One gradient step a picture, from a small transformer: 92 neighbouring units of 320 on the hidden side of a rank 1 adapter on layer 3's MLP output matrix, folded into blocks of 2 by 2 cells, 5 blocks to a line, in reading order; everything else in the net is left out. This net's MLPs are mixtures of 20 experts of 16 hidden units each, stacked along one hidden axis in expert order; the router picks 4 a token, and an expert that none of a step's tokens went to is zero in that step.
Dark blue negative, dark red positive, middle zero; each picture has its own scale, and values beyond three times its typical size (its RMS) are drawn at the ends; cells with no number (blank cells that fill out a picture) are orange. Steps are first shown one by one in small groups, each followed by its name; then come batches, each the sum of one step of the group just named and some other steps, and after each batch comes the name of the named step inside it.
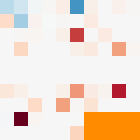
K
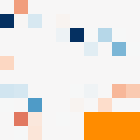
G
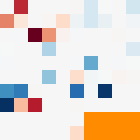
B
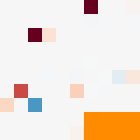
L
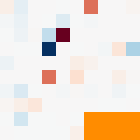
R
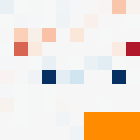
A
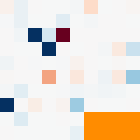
R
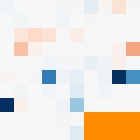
A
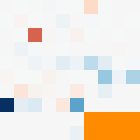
L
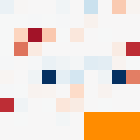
A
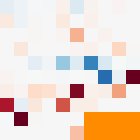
K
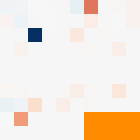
K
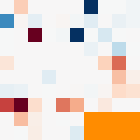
G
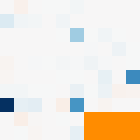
G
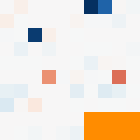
B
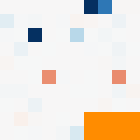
G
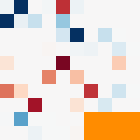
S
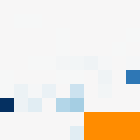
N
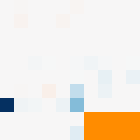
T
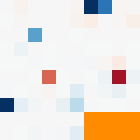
T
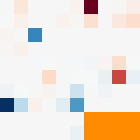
T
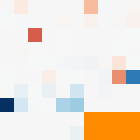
N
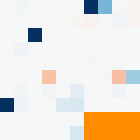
N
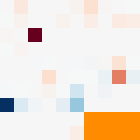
T
